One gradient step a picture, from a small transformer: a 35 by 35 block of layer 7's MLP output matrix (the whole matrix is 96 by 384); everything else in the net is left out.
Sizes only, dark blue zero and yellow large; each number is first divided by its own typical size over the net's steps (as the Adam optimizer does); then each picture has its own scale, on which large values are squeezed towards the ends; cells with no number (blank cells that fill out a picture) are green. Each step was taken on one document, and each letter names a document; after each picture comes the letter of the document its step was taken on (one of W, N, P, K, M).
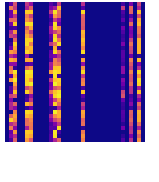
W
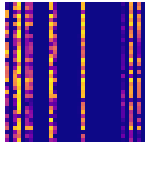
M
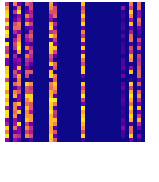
M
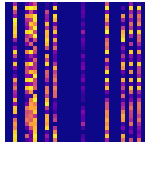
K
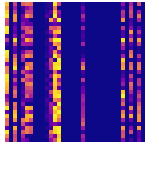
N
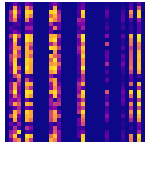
W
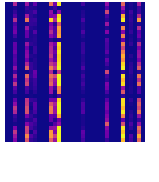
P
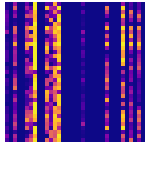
K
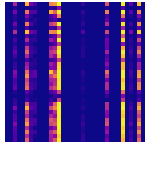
P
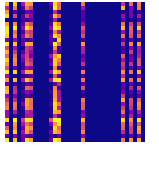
N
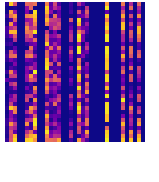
K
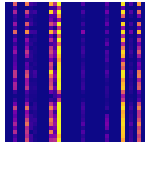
P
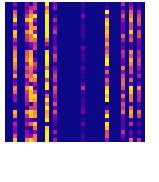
K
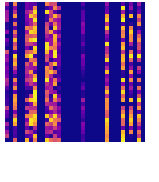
K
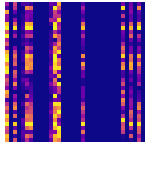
N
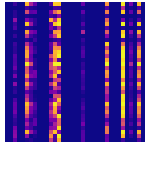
P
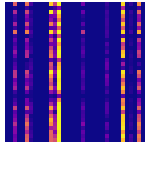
P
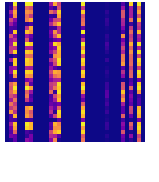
W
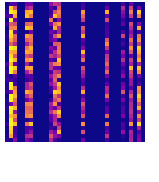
W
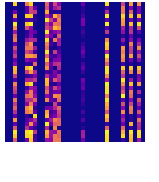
K
